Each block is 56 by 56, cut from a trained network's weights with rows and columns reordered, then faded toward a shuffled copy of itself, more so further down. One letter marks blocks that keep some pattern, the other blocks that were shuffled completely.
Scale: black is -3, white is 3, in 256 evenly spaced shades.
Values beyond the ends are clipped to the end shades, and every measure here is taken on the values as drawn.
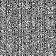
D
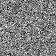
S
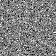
S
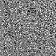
D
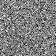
S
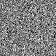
S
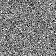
S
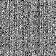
D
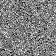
S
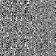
D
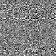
D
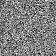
S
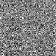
D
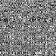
D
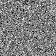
S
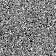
S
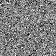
S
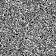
S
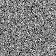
S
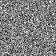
S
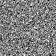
S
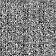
D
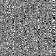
D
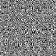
D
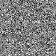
D
